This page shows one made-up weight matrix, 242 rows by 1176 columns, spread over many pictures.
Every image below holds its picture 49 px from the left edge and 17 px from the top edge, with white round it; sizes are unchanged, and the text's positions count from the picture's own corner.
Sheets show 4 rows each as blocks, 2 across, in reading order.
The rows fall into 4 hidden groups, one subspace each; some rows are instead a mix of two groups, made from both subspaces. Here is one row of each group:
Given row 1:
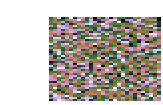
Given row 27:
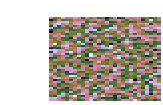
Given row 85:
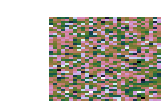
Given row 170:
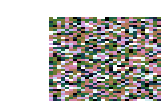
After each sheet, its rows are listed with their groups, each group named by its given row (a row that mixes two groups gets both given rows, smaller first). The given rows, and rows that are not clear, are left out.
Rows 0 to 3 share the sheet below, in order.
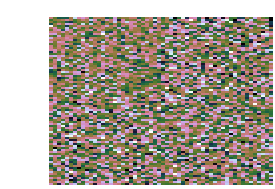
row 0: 85
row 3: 27
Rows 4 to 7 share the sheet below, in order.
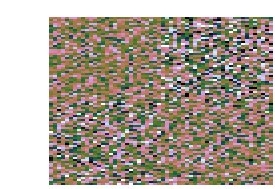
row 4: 27
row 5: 170
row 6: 85
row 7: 1 and 85
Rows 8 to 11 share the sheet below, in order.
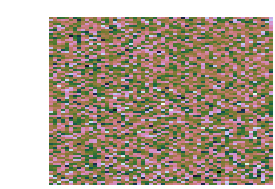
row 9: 1
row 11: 1 and 27
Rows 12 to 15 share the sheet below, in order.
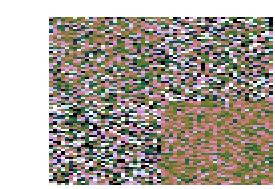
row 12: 27 and 85
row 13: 1
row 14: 27
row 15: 85
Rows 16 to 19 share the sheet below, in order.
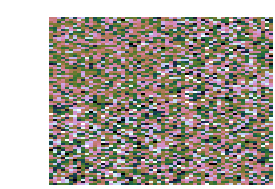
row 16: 1 and 85
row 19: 170
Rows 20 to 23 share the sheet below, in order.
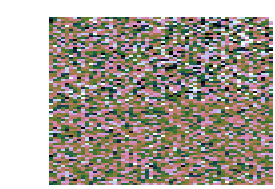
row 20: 85
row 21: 1
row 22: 27
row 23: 27
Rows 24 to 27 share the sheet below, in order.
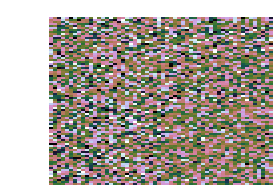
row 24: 1
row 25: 170
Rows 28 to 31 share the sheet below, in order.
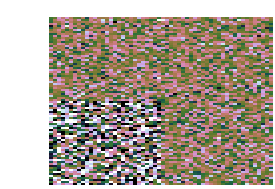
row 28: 85
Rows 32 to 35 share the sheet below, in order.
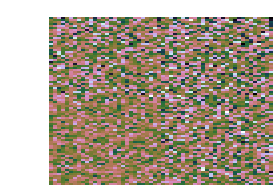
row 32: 1
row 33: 1
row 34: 170
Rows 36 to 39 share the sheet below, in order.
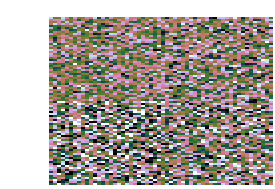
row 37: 170
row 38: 170
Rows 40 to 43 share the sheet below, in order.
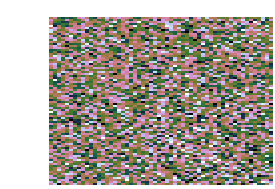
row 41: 27
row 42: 170
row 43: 85
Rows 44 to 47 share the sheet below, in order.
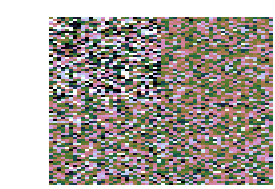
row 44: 27
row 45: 170
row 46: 170
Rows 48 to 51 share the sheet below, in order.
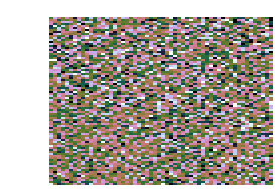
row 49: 1
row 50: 1
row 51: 1
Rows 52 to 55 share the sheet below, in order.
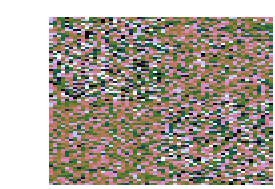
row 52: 85
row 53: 27
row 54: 85
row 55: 85
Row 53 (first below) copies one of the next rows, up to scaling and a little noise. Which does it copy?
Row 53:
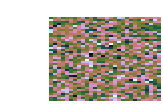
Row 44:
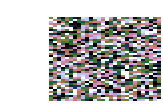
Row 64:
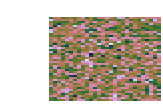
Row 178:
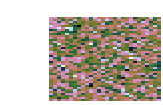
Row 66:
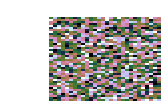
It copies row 64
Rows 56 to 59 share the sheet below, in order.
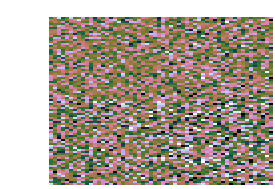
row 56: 1
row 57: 85
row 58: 1
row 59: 85
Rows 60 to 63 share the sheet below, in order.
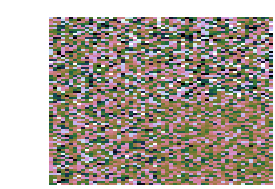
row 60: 1
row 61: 170
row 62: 170
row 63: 85
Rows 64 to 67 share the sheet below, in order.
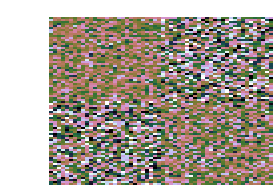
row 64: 27
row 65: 85
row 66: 27
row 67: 1 and 85
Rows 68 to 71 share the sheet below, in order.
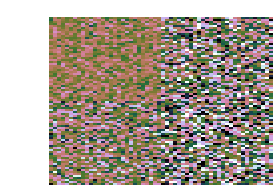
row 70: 1 and 27
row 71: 27
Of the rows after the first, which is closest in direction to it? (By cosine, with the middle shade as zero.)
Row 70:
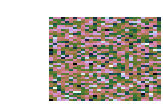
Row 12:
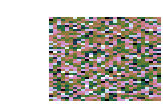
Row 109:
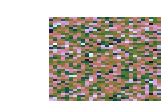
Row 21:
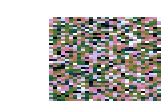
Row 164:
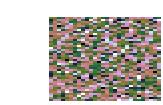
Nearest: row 164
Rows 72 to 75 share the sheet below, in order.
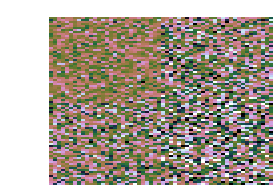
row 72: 85
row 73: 85
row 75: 85
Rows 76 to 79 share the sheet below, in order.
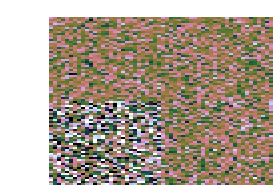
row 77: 85
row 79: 1
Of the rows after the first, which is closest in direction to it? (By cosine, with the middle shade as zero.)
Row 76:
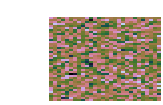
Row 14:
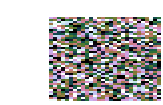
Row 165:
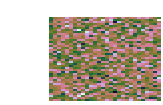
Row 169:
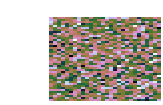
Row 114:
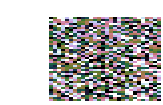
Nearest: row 14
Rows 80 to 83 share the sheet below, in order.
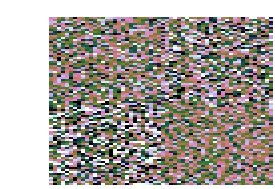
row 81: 170
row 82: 170
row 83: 1 and 170
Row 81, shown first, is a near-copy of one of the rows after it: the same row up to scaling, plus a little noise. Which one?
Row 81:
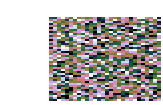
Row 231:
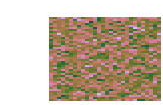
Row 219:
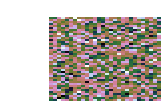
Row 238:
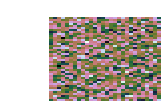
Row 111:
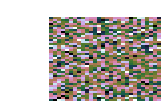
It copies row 219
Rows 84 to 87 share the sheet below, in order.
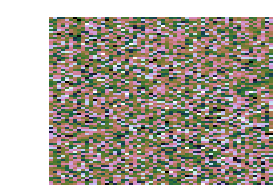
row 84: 170
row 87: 1 and 27
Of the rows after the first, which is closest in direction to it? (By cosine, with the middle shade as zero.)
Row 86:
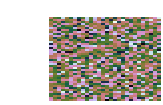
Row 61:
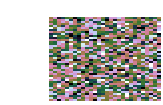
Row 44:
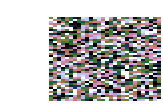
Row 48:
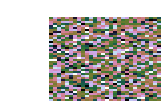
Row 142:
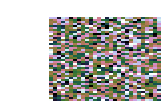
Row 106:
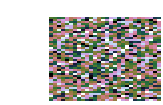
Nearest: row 142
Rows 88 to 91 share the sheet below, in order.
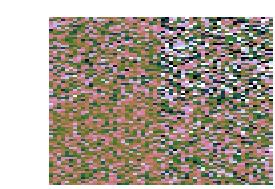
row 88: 27
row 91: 27
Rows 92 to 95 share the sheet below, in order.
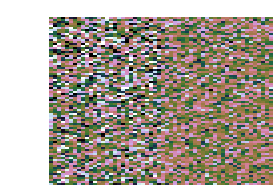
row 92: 27
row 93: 27
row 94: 170
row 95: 170
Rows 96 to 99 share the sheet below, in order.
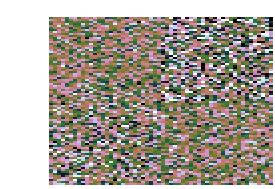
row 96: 27 and 85
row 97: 1
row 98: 1 and 27
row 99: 170
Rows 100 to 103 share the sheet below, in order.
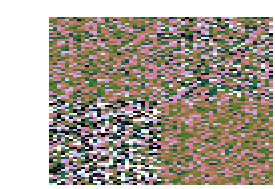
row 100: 170
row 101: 170
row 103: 170
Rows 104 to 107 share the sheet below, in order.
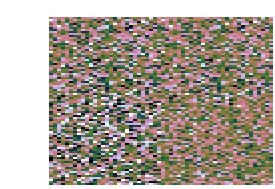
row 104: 27
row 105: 27
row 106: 85
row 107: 85
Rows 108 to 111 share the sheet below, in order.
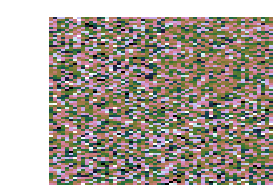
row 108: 170
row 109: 27
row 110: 27
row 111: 170
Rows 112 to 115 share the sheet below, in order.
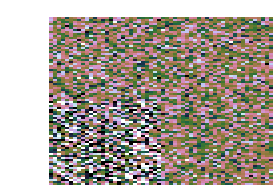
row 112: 85
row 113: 27
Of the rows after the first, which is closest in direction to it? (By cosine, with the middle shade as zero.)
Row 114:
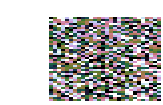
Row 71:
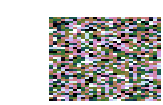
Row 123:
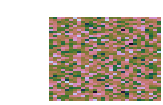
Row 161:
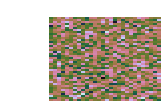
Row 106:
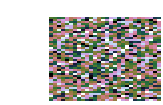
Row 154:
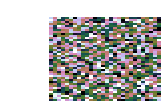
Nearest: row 161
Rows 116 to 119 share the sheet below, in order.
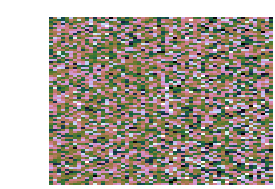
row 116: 1
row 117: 1 and 170
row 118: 170
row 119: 27
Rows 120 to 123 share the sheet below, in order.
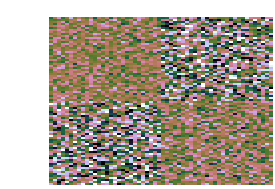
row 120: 1
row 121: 27
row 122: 27
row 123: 170
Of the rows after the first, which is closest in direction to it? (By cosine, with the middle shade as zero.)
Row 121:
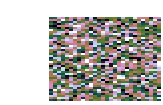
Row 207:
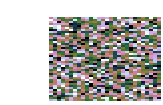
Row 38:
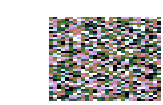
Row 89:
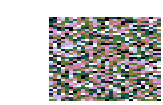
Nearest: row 89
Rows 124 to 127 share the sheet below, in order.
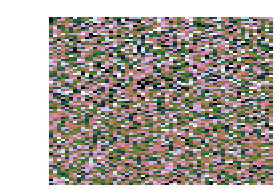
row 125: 170
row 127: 170
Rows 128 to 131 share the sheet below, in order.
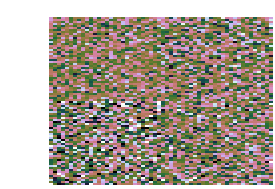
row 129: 1 and 170
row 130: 1
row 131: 85
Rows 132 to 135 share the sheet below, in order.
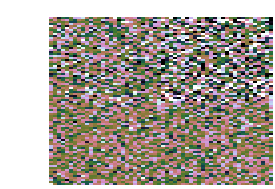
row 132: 85
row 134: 1
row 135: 1
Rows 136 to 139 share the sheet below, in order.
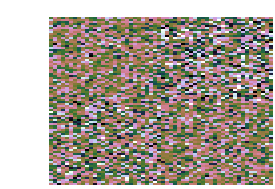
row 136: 27
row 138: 170
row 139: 170
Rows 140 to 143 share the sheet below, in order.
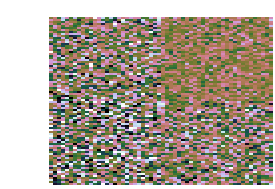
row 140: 1 and 27
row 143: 85
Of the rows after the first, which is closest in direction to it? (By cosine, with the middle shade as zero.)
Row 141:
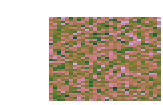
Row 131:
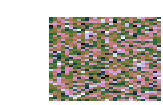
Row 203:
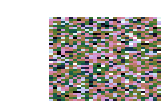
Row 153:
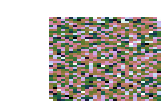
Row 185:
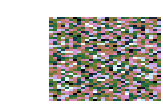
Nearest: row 203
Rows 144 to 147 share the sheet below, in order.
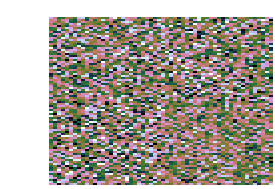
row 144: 85
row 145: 85
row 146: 170
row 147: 85
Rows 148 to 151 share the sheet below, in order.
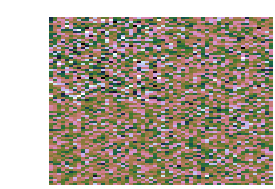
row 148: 85
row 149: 27
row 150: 170
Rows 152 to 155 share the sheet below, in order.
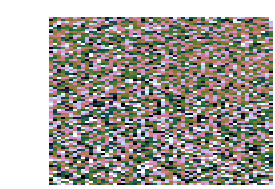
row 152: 27
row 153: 1
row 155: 85
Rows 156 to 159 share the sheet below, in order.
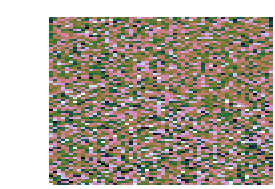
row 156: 85
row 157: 1
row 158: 1 and 27
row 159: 85
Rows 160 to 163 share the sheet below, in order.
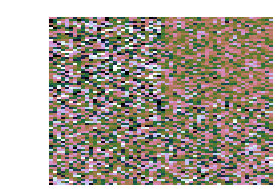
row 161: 85
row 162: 1
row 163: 85
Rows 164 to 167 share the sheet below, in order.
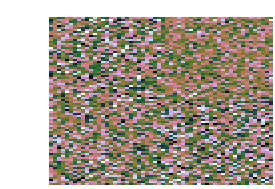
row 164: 85
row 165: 85
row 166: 85
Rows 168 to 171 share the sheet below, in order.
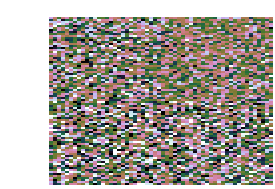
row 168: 27
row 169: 85 and 170
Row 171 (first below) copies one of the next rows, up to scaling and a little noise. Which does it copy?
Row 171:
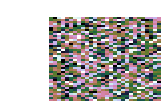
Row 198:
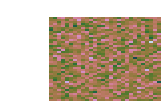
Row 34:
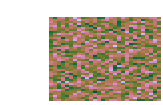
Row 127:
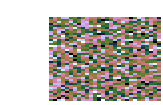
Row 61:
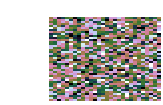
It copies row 198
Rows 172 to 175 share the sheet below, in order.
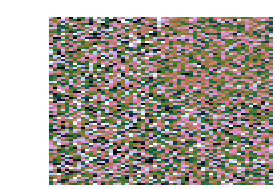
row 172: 1
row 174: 170
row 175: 27
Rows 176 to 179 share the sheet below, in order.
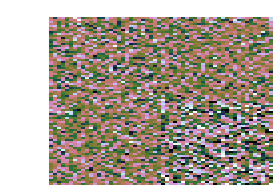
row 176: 170
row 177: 1
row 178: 27
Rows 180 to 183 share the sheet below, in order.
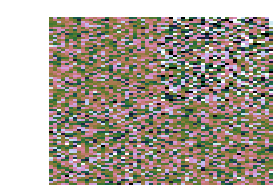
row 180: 170
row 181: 1
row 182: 85
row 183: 27
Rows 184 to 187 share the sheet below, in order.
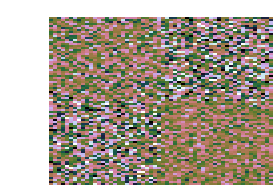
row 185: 170
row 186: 170
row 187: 27
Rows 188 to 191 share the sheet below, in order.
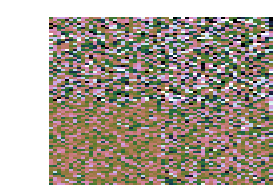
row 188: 170
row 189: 1
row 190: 1
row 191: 1
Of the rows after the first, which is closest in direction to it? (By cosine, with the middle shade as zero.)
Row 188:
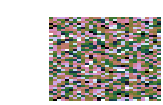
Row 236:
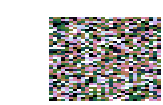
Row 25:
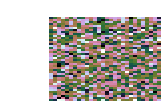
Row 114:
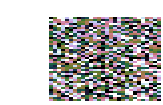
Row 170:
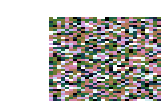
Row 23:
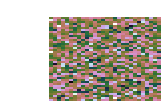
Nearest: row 25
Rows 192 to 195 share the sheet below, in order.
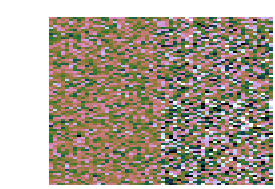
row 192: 170
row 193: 170
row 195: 1
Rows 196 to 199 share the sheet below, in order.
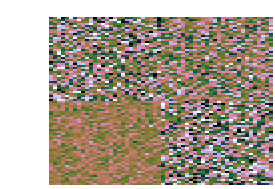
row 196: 1
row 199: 85
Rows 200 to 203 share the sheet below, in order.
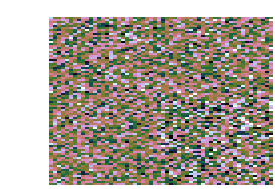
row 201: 85
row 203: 1
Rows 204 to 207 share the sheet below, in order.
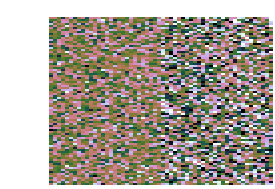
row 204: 85 and 170
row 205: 1
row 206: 170
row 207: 27
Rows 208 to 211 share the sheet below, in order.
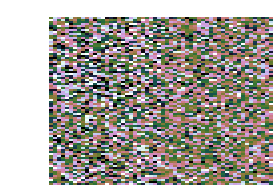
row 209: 170
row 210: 85
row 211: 85
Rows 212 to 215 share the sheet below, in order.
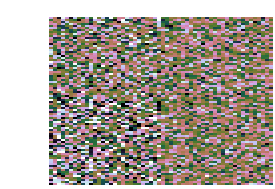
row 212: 1
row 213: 27
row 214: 1
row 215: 170
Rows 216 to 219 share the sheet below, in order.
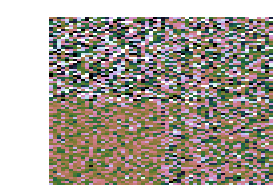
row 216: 85
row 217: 85 and 170
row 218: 1
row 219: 170
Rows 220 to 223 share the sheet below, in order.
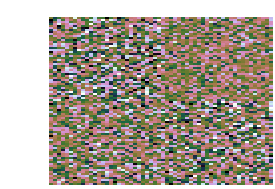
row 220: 27 and 85
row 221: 1
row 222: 27
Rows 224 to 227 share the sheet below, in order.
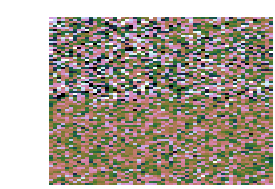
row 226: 85
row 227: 85
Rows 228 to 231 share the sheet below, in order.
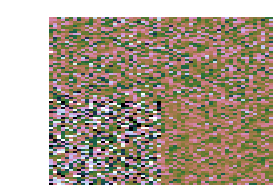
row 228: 1 and 27
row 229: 85
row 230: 1
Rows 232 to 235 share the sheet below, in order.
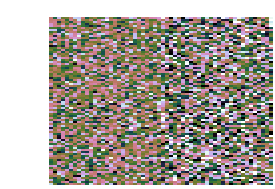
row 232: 170
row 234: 1
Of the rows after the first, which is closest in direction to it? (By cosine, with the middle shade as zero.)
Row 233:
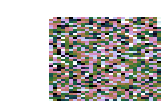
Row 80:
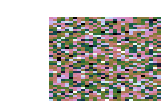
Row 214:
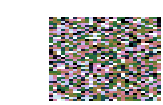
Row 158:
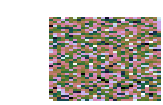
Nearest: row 158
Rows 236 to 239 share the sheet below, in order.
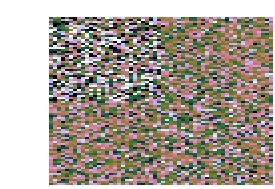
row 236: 27
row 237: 1 and 85
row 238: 170
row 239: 170
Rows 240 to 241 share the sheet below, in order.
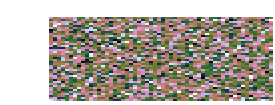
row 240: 27
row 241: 85
